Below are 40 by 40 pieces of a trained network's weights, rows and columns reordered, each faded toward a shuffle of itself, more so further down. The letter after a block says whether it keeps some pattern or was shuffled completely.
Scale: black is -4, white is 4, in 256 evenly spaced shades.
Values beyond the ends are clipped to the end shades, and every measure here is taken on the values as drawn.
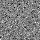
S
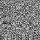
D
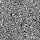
S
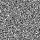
S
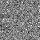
D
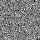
S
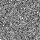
S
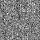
D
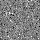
S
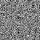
D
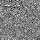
D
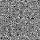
D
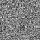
D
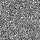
S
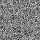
S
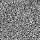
S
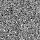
S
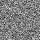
S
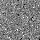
S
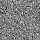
S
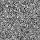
S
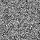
S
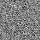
D
